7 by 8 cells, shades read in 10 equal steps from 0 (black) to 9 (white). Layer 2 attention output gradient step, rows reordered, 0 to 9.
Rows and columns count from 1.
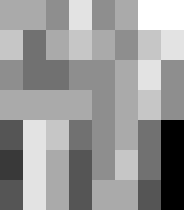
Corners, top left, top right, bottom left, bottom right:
6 9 3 0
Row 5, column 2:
8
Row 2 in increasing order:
4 5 6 6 7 7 7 8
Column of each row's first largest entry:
7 8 7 7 2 2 2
